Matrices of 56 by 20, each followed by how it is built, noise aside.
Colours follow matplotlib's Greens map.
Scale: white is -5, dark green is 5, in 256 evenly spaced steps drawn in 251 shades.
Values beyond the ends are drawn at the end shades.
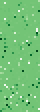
sparse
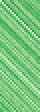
Toeplitz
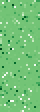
sparse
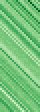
Toeplitz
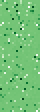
sparse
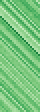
Toeplitz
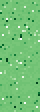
sparse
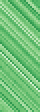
Toeplitz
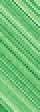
Toeplitz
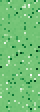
sparse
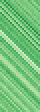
Toeplitz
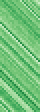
Toeplitz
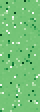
sparse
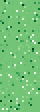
sparse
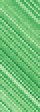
Toeplitz
